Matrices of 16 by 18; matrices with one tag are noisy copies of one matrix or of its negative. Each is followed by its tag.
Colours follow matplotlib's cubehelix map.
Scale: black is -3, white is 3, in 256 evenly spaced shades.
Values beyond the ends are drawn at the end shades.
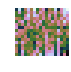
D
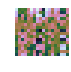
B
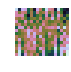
D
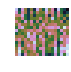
D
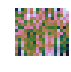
D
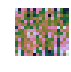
D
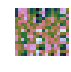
B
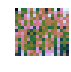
D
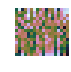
D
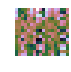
B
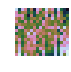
D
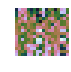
B
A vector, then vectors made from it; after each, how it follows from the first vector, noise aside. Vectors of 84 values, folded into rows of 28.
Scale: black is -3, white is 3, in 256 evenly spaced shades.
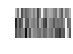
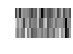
negated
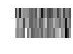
negated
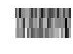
negated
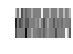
partly zeroed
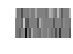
partly zeroed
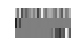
partly zeroed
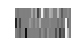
partly zeroed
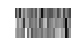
negated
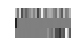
partly zeroed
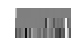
partly zeroed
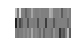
partly zeroed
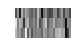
negated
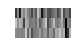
negated
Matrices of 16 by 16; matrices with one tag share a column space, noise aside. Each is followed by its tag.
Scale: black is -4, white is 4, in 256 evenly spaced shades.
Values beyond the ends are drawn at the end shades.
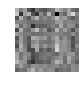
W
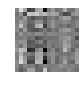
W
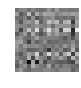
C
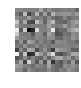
C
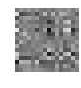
C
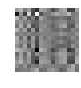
W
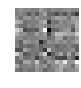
C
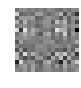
C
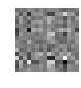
C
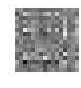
C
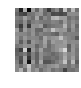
W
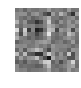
C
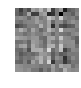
W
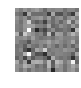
C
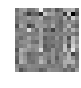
W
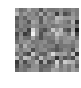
C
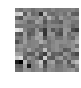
C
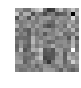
W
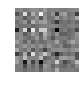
C
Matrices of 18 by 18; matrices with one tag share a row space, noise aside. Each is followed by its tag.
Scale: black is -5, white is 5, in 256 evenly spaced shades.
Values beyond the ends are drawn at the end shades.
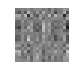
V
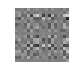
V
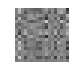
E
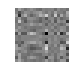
E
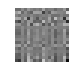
V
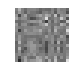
E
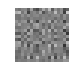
V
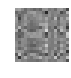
E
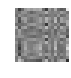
E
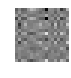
E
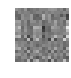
V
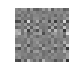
V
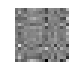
E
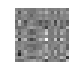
E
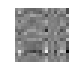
E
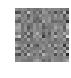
V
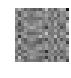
E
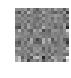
V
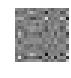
E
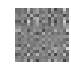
V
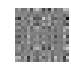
V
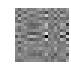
E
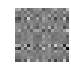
V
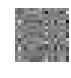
E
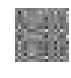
E
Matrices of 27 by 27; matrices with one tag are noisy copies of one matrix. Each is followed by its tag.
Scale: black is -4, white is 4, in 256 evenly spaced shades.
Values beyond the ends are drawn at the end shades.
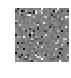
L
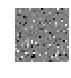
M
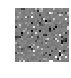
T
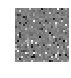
M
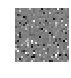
M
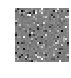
L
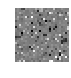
T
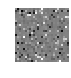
L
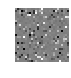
L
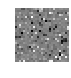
T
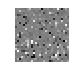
M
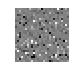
M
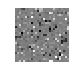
T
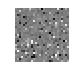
M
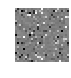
L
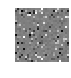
L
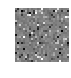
L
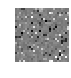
T
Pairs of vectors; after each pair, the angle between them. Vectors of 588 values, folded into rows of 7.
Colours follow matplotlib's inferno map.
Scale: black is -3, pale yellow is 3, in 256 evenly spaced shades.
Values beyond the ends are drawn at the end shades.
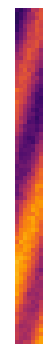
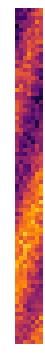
nearly parallel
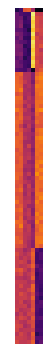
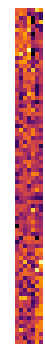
partly opposed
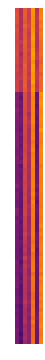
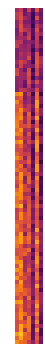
nearly opposite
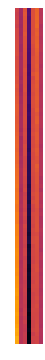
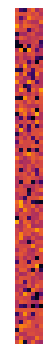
orthogonal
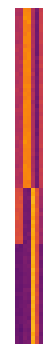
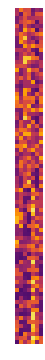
partly aligned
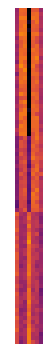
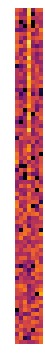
partly opposed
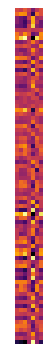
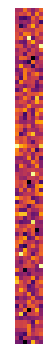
partly aligned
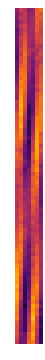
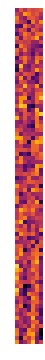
partly aligned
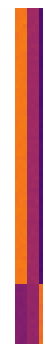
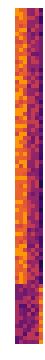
nearly parallel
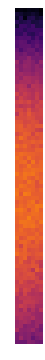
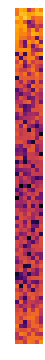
partly opposed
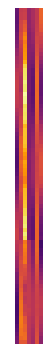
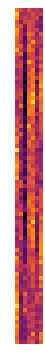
nearly opposite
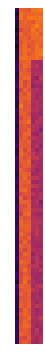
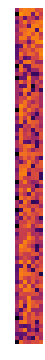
partly aligned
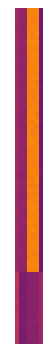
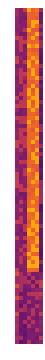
nearly parallel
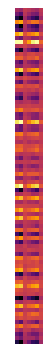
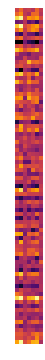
nearly opposite
